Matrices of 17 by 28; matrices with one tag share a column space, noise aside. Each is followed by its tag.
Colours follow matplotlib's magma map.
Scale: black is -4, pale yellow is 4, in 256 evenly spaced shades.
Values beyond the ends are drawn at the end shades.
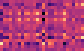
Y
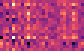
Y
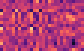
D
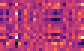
Y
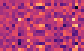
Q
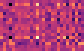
Y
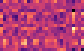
D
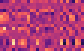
D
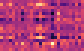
Y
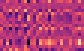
D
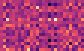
Q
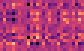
Y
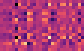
Y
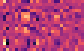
D
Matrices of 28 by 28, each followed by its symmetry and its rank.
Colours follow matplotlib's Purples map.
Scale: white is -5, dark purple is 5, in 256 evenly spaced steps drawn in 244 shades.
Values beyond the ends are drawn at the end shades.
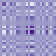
symmetric, rank one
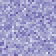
neither, full rank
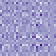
neither, rank three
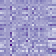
neither, rank three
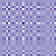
symmetric, rank one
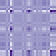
symmetric, rank one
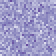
neither, full rank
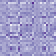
neither, rank three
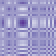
symmetric, rank one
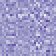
neither, rank five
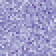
neither, full rank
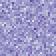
neither, full rank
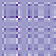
symmetric, rank one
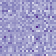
neither, rank five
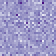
neither, rank five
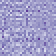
neither, rank five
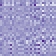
neither, rank three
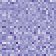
neither, rank five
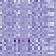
neither, rank three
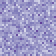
neither, full rank
